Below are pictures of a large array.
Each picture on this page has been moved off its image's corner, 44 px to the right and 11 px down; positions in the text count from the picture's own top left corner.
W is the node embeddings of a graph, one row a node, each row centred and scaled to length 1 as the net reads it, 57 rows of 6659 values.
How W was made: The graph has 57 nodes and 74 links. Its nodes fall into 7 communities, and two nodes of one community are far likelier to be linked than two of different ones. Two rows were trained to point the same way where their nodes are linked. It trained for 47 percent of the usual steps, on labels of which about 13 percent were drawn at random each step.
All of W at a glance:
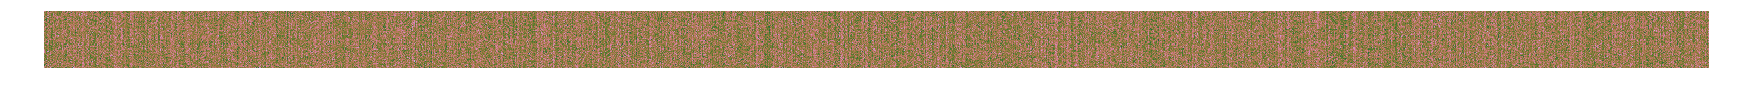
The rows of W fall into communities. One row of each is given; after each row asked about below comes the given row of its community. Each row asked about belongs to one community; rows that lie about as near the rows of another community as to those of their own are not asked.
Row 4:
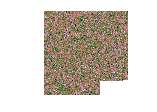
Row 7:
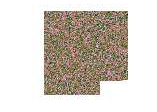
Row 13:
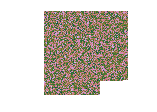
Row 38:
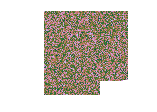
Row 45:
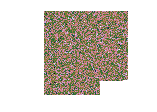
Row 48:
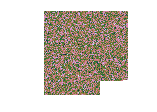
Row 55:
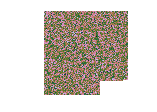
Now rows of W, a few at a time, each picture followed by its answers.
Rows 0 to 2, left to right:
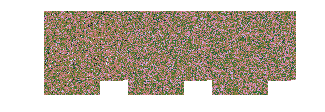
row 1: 7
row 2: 4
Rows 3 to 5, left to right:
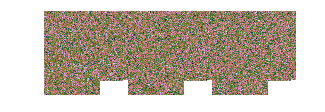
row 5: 45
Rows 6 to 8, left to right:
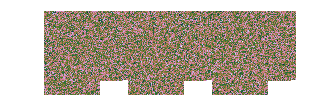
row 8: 45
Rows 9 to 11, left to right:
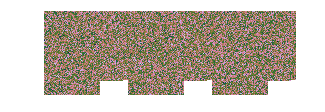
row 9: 7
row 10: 13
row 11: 38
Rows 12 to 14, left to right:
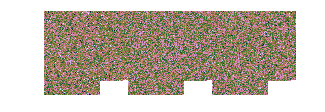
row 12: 48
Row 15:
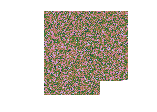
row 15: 7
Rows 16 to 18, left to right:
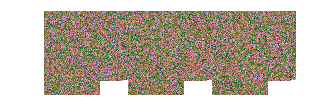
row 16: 7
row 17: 38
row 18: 55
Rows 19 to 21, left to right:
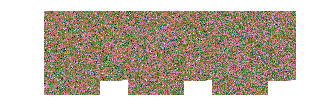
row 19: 4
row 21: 13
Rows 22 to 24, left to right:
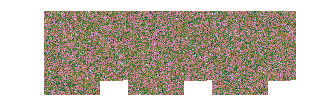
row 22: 55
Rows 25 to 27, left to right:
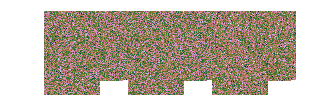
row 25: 13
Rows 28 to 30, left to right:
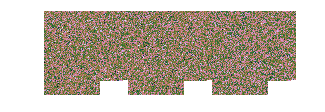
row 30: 13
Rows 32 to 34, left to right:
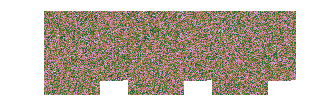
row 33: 45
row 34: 48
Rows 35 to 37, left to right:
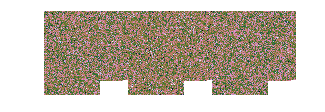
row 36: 48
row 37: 38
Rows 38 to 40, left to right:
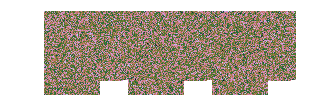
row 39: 13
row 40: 45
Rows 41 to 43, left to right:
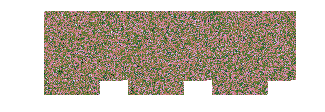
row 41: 38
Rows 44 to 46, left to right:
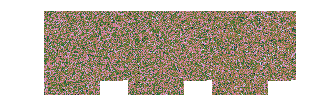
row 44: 45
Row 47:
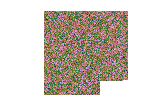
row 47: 7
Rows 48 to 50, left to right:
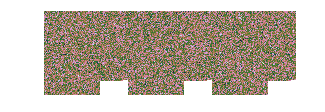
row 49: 45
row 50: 13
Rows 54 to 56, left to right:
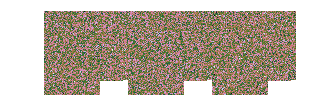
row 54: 7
